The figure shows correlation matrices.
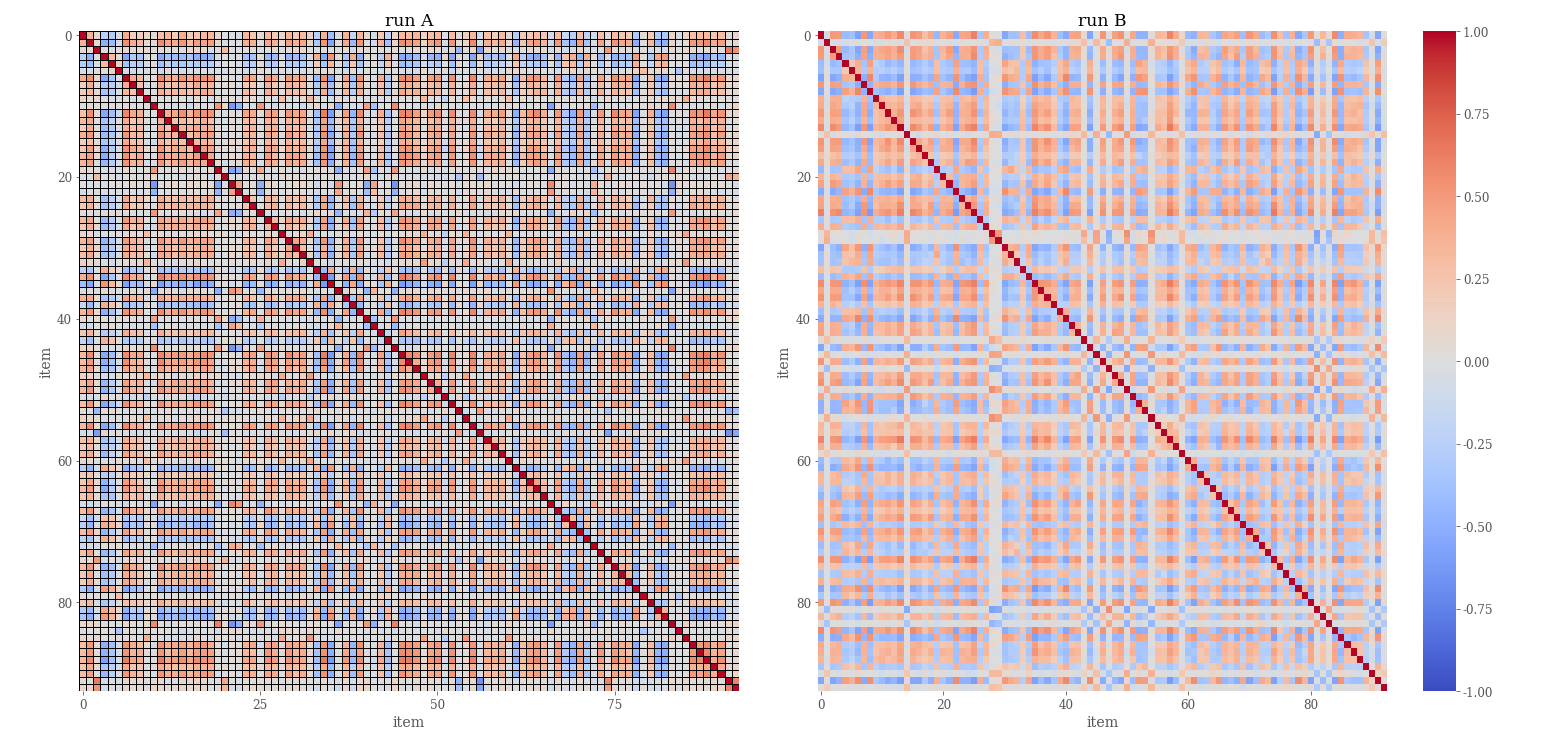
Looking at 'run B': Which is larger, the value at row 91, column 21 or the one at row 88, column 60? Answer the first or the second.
the second
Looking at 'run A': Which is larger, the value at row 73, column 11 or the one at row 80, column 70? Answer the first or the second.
the first
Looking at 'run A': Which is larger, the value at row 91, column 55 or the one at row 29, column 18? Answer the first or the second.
the second
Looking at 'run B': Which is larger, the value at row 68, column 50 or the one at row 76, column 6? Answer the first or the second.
the second
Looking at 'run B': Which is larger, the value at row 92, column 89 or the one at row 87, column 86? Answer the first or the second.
the second
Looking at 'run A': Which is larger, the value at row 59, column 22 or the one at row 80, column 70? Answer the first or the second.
the second
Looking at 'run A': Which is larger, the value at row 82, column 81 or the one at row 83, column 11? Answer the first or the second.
the first
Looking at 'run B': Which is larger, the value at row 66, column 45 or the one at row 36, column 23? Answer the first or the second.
the second
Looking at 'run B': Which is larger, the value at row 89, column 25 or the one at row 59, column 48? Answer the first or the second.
the second
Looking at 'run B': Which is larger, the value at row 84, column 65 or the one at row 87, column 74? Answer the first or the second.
the second
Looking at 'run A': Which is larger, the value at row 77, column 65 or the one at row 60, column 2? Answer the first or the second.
the first
